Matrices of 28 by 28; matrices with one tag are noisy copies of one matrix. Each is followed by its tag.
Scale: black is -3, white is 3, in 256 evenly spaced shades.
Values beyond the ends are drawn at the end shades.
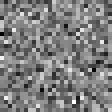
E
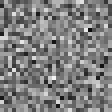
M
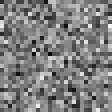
E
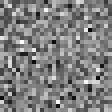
M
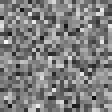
E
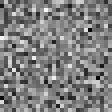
M
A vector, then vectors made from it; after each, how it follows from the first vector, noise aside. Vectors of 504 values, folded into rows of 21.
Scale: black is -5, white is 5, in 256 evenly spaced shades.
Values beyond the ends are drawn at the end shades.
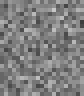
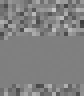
partly zeroed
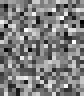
scaled up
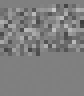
partly zeroed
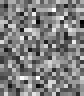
scaled up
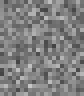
reversed
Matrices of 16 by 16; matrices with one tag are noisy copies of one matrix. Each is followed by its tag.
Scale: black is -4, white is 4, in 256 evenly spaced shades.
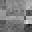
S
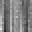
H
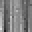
H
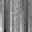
H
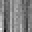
H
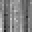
H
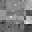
S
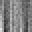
H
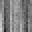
H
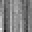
H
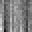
H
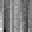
H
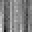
H
